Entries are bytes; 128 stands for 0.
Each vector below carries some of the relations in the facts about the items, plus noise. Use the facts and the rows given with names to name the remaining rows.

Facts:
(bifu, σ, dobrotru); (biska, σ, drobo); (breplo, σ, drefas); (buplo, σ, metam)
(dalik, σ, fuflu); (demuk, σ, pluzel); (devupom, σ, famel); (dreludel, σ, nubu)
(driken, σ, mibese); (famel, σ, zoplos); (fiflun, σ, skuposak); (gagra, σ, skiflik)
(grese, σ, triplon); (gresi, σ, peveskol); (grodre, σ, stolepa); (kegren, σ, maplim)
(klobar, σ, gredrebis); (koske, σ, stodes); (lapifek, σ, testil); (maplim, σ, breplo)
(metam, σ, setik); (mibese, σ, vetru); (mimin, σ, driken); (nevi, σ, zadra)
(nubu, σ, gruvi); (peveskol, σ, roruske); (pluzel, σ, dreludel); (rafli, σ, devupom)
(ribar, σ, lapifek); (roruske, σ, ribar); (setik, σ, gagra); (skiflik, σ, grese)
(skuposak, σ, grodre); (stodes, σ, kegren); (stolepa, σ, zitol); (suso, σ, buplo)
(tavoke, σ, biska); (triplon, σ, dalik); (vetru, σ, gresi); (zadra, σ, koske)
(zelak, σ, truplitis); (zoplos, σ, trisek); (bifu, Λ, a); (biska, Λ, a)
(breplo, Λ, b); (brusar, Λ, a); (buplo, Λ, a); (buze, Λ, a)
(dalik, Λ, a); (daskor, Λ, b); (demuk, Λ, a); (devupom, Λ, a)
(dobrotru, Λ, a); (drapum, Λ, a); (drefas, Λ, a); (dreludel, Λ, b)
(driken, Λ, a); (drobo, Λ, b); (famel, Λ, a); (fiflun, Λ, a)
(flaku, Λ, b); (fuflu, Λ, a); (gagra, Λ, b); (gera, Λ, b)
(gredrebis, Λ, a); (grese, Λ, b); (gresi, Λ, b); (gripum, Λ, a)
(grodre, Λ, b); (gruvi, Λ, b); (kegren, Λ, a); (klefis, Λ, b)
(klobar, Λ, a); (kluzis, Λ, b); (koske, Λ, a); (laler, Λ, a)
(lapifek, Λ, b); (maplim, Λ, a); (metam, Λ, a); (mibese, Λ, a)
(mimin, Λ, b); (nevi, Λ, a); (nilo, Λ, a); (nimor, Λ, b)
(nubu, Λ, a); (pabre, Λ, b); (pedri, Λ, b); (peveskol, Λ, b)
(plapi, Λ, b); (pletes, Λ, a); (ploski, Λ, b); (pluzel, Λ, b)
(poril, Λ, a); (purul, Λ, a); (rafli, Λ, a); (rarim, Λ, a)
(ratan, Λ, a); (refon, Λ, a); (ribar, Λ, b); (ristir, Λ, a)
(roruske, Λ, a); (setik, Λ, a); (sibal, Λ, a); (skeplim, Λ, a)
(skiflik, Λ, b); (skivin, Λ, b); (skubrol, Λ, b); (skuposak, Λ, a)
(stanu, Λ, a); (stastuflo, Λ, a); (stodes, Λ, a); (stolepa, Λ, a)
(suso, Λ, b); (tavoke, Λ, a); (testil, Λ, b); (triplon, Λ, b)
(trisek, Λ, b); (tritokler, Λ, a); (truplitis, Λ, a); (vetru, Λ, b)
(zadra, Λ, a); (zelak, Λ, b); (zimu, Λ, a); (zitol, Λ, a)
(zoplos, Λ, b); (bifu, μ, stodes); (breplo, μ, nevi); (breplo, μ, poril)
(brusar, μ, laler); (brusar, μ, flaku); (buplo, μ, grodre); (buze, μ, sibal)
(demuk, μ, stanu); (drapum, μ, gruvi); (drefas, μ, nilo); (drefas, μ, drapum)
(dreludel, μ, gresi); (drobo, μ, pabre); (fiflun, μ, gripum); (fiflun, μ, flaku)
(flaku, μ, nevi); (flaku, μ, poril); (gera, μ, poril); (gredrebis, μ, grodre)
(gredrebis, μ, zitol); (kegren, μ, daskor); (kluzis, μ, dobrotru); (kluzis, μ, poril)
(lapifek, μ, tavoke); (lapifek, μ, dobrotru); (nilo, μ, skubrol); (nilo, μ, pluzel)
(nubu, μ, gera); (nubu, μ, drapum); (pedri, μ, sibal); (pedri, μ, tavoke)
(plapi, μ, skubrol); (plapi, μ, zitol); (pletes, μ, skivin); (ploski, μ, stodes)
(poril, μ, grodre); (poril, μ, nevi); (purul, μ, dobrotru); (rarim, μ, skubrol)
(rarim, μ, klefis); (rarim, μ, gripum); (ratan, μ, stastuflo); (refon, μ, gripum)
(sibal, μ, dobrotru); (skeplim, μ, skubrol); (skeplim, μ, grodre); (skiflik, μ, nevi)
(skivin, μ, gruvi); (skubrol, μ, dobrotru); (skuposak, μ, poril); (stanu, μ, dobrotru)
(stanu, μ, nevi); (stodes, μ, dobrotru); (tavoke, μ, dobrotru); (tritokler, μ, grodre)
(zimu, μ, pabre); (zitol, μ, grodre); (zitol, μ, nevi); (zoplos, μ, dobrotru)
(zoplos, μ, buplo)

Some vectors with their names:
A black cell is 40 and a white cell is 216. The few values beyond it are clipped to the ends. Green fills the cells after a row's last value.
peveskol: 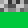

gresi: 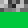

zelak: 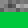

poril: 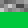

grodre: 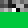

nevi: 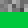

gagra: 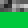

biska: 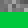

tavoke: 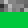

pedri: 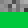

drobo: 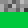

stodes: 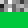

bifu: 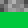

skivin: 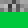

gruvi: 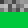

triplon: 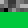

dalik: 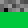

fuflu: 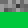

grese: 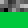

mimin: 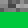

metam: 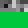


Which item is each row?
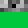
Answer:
vetru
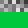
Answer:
roruske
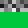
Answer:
skuposak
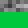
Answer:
suso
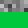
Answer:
testil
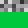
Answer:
kegren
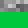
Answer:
stanu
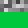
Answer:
lapifek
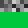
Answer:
stolepa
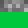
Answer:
demuk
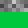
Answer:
fiflun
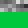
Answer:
zitol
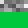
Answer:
breplo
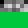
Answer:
nubu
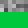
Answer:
zimu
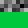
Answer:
famel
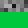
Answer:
driken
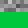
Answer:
drefas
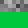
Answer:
dobrotru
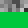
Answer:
gera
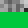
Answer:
flaku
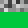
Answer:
ribar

